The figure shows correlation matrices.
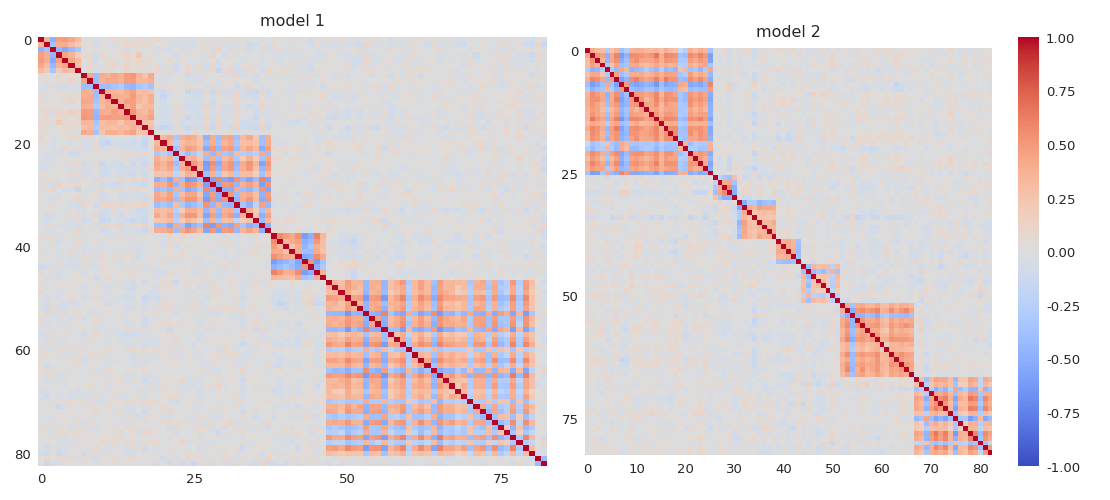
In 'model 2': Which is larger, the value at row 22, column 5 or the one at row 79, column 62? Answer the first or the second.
the first
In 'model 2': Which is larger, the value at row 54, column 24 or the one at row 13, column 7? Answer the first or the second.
the first
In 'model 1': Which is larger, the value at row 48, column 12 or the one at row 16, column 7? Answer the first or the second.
the second
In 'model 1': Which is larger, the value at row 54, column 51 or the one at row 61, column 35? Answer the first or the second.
the first
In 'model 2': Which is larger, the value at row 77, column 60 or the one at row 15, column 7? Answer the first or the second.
the first
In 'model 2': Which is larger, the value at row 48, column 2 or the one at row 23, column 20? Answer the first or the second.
the first
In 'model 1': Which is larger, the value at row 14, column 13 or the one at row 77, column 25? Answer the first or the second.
the first
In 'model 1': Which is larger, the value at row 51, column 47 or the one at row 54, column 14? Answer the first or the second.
the first
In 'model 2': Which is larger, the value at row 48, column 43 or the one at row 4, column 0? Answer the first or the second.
the first
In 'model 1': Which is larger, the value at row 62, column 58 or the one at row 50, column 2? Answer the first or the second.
the first
